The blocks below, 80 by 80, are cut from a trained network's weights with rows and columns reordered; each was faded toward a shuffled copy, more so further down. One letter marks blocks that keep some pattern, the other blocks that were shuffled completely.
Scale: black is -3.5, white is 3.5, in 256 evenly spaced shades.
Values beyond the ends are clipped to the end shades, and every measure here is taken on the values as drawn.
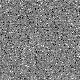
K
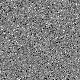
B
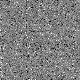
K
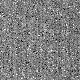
K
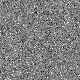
B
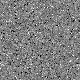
B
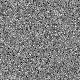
B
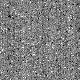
K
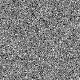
K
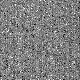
K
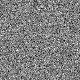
B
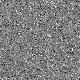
B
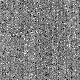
K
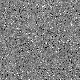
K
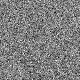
B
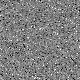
B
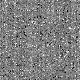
K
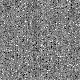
K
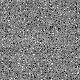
K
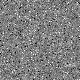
B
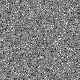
B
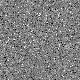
B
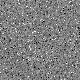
B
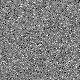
B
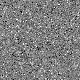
B
